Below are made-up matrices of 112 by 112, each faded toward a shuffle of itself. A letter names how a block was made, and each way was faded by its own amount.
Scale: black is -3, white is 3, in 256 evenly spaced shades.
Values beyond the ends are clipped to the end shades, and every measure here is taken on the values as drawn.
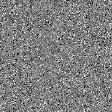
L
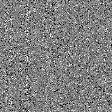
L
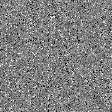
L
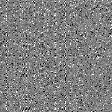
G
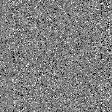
L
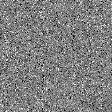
L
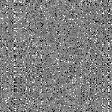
G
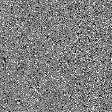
L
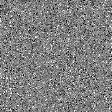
L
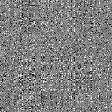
G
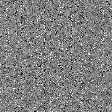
L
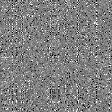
G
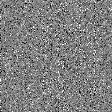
L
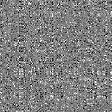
G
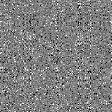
G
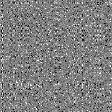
G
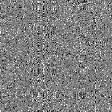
G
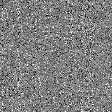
L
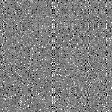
G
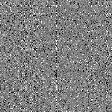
G
